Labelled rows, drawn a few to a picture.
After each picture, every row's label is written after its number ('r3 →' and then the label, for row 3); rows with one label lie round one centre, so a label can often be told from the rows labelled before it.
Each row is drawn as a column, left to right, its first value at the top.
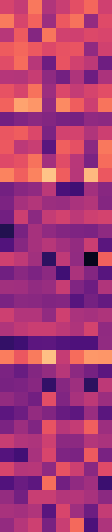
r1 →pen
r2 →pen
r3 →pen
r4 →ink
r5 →pen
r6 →pen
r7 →ink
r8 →pen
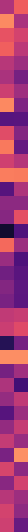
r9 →pen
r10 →ink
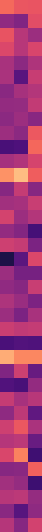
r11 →ink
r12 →ink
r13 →pen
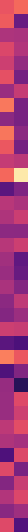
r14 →pen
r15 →ink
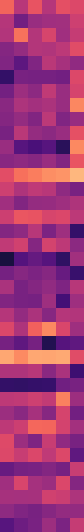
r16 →ink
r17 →ink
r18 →ink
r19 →ink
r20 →ink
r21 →pen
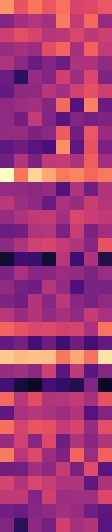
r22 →ink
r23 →ink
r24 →ink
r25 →ink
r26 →pen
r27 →ink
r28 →pen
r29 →ink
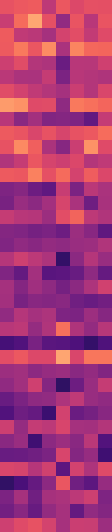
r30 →pen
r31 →pen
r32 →pen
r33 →pen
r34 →ink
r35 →pen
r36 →pen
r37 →pen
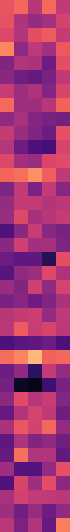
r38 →pen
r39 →ink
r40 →ink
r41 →ink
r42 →pen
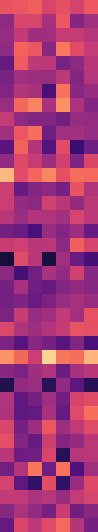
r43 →ink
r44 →pen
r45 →pen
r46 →ink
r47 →pen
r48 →ink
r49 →ink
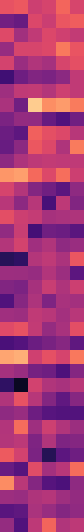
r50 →ink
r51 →ink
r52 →pen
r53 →pen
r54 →pen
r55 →pen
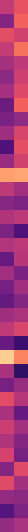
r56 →ink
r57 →pen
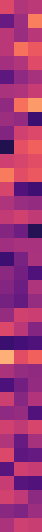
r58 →ink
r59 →pen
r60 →pen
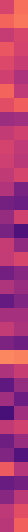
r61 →pen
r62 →pen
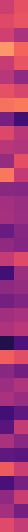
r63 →pen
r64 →pen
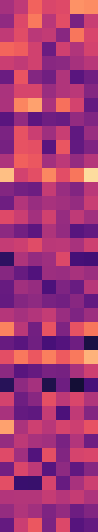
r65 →ink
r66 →pen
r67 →pen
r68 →ink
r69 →pen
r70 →ink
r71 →ink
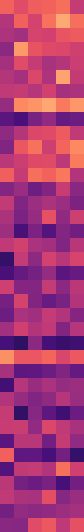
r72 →ink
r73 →pen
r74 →pen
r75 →pen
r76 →pen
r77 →pen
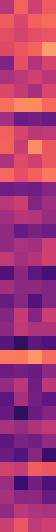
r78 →pen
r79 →pen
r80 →pen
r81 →pen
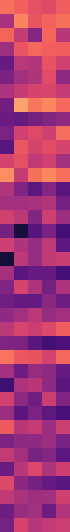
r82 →ink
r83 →pen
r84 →pen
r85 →pen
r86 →pen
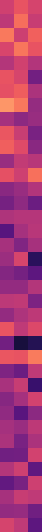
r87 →pen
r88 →pen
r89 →ink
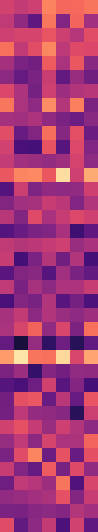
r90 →pen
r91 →ink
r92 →ink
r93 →pen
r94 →ink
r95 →pen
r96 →ink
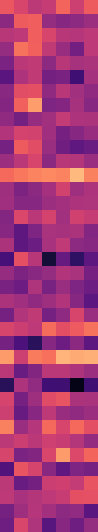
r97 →ink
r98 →pen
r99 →pen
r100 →ink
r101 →ink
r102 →ink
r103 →ink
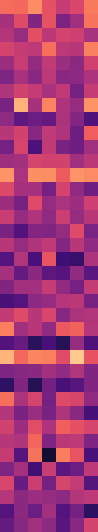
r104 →ink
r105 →pen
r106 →ink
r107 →pen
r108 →ink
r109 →ink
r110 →pen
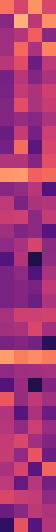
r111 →ink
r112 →pen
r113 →ink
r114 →pen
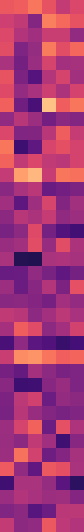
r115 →pen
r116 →ink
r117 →ink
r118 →pen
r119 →pen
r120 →pen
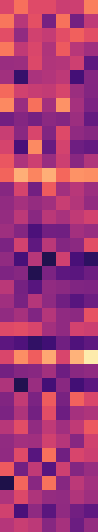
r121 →pen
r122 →ink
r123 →pen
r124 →ink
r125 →pen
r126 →ink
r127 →ink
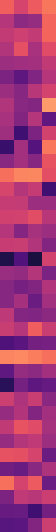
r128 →ink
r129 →ink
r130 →ink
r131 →pen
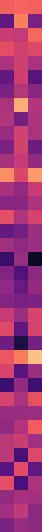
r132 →ink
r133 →pen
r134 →ink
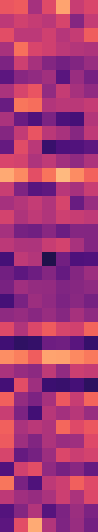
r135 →ink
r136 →pen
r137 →pen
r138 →ink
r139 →ink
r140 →ink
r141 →ink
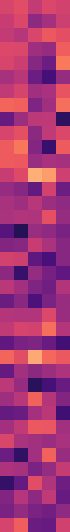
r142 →pen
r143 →pen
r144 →ink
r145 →ink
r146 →pen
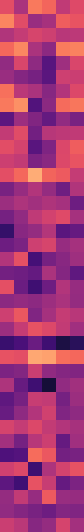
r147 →pen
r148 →pen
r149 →ink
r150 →ink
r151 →pen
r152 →pen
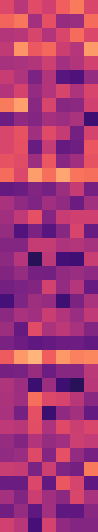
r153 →pen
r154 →pen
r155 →ink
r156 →pen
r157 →ink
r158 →ink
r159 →pen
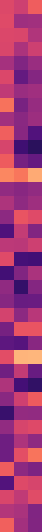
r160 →pen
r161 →ink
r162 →ink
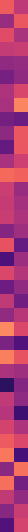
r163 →ink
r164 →pen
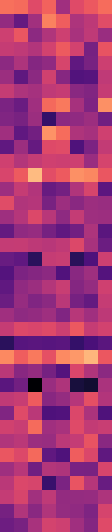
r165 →ink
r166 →ink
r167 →ink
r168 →pen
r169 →pen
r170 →ink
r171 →ink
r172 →pen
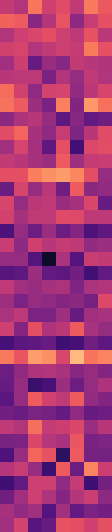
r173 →pen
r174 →pen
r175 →ink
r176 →ink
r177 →pen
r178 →ink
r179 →pen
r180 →pen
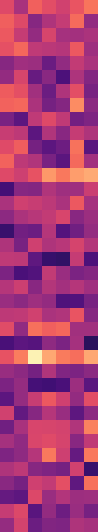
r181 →pen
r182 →pen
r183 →ink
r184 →ink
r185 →ink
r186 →pen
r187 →ink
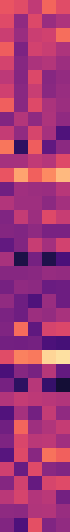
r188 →pen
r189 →ink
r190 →pen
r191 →ink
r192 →ink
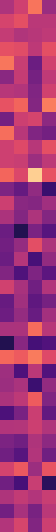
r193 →pen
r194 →pen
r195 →ink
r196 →pen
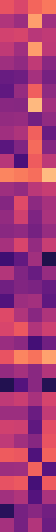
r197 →ink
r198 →ink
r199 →pen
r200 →ink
